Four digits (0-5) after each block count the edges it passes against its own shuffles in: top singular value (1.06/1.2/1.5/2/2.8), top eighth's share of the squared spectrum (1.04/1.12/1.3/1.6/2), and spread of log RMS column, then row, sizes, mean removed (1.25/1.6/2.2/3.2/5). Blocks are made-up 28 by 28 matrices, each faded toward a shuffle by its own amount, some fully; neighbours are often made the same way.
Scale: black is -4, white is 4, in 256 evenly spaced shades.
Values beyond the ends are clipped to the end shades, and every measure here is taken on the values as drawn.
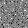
0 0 0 0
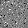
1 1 0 0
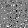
3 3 1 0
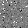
2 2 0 0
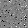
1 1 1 0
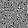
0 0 0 0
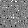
2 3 0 1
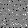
2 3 0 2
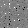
2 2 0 0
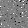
2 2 0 0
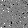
1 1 0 0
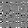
4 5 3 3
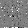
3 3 0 1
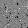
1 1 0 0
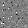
2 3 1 0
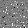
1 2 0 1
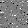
2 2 0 1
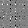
3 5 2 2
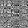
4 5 2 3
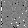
3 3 1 0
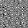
3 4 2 1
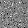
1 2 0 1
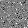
0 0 0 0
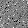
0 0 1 0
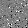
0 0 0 0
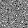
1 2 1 0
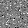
0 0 0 0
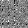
2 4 2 0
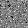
1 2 0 0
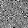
2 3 0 1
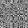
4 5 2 2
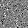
0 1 0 0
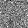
1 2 0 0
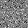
1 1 0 0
